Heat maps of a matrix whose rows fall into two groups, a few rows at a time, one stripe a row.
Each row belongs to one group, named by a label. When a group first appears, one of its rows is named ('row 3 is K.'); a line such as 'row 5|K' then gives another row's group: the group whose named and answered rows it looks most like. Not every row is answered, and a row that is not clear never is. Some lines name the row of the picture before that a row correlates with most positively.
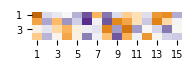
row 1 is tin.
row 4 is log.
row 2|tin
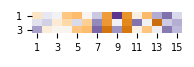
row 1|log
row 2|log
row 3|log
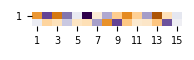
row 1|tin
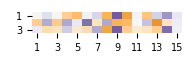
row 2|tin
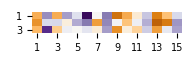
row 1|tin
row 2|tin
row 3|tin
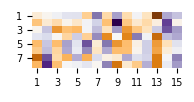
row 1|log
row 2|log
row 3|log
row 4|log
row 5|tin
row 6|tin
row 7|tin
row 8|tin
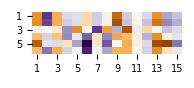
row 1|tin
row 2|tin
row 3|log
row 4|tin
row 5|tin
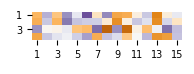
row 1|tin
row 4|tin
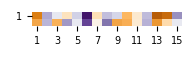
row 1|tin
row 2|tin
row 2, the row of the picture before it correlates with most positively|1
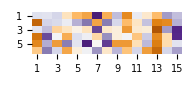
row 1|log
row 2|tin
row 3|log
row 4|tin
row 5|tin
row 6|log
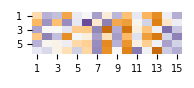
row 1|log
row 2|tin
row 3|log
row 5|log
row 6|log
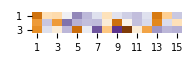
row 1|tin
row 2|tin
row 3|log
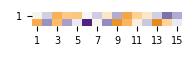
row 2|tin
